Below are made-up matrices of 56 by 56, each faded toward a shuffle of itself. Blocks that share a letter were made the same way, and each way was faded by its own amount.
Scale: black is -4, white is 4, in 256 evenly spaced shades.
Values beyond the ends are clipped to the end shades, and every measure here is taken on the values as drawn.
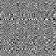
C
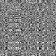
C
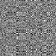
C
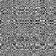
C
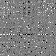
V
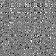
V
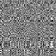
C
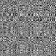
C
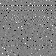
V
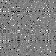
V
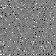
V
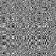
C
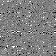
V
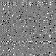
V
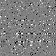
V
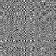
C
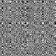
C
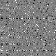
V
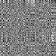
C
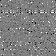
V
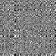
C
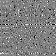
V
